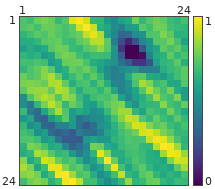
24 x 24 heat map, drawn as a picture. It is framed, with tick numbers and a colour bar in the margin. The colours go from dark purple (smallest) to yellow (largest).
Slope: none. Calmest part: top left. Dips: two. Grain: diagonal, down to the right.
